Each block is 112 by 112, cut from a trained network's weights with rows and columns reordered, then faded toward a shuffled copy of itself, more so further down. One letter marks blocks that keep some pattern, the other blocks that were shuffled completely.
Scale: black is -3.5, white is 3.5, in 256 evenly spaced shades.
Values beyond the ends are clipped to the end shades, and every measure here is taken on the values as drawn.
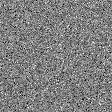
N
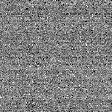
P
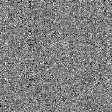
P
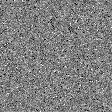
N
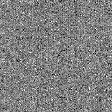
P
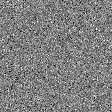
N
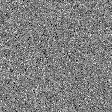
N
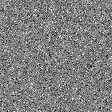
N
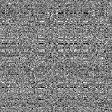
P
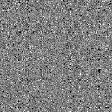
P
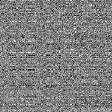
P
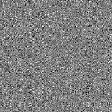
P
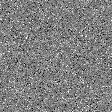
N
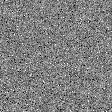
N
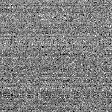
P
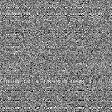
P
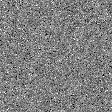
N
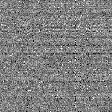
P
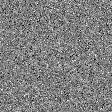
N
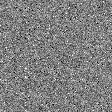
N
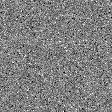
N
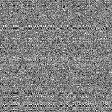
P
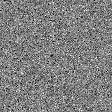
N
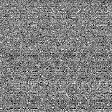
P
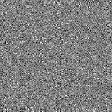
P
